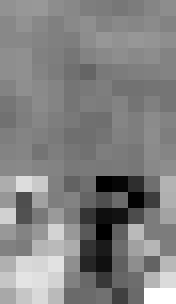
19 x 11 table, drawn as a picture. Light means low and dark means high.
Average level on the scale: 50%. Histogram: heavy tails on both sides. Ninth with the highest average: bottom middle. Seam: horizontal, 60% of the way down, the top part calmer.
